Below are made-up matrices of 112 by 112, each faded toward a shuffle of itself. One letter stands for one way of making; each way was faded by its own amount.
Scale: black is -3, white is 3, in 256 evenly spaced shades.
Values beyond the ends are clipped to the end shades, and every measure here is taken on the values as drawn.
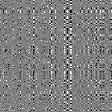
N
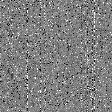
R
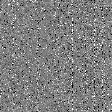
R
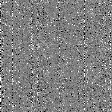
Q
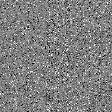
R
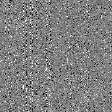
Q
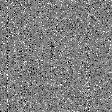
R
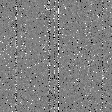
R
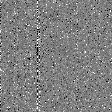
R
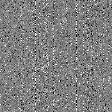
Q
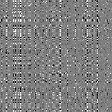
N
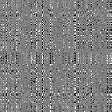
N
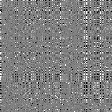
N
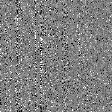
Q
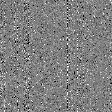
Q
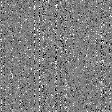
Q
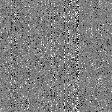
Q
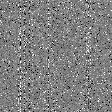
R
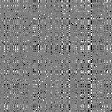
N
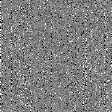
Q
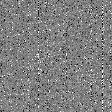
R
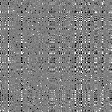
N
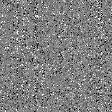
R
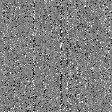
R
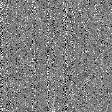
Q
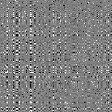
N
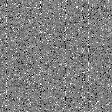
R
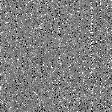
R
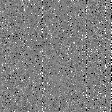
R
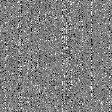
Q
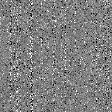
Q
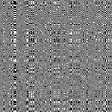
N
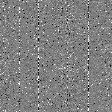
Q
